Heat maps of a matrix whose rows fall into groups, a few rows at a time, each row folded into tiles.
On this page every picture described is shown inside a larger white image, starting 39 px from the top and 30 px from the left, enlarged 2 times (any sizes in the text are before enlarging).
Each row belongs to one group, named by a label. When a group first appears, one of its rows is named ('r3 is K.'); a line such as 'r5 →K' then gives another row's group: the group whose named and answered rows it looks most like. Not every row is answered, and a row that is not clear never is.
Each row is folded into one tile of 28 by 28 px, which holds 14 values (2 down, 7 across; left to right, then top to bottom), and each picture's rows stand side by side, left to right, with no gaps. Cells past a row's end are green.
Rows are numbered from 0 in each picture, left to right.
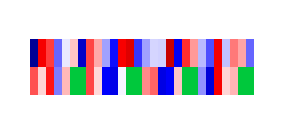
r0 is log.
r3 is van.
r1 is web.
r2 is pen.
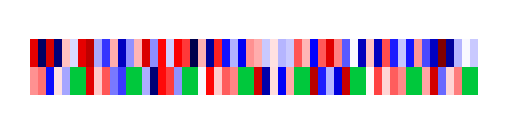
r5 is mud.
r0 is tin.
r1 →pen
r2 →van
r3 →tin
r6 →tin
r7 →tin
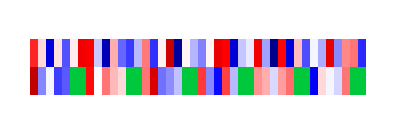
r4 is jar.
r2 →pen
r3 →mud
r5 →van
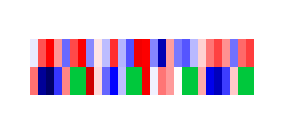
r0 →mud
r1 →pen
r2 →jar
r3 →mud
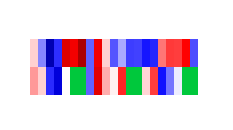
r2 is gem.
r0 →web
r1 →log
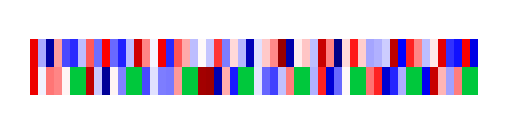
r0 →jar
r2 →van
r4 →mud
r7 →log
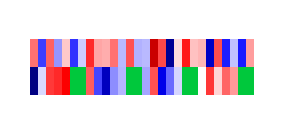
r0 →van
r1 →mud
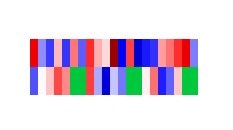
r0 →jar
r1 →mud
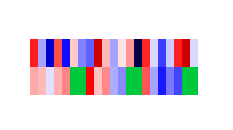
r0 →jar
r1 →log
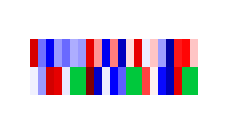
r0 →jar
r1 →pen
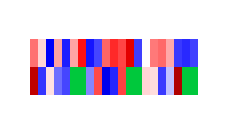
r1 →gem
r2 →mud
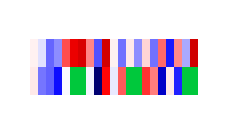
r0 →web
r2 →tin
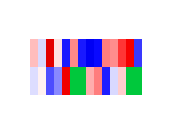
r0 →mud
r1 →gem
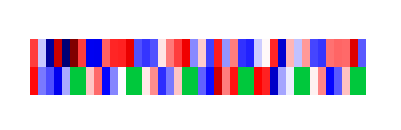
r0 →pen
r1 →gem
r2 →gem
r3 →van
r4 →tin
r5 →gem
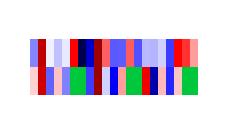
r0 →log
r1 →log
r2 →web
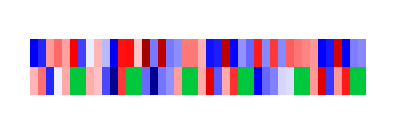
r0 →gem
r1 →web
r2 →van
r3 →jar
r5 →jar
